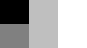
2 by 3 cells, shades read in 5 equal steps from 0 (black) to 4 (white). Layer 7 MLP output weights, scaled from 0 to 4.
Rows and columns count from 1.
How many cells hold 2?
1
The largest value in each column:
2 3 4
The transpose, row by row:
0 2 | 3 3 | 4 4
